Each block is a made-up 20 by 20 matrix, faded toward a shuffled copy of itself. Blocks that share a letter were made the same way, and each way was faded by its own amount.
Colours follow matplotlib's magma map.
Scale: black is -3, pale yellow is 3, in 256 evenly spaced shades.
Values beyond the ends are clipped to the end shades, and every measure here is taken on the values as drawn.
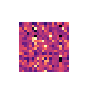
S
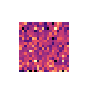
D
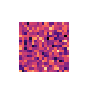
D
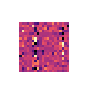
S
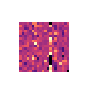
S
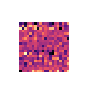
D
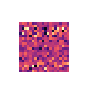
D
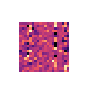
S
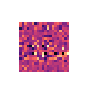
D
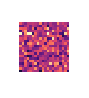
D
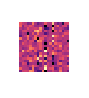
S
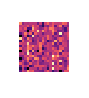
S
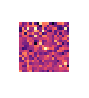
D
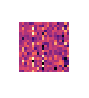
S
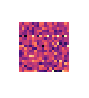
D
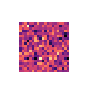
D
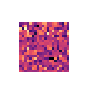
D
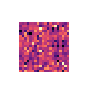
S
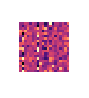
S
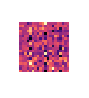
S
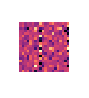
S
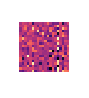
S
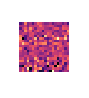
D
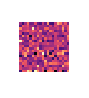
D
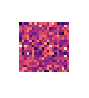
D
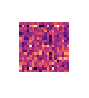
D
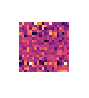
D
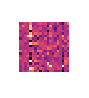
S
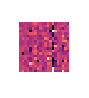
S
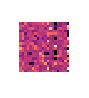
S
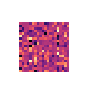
S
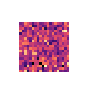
D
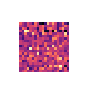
D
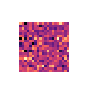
D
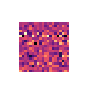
D
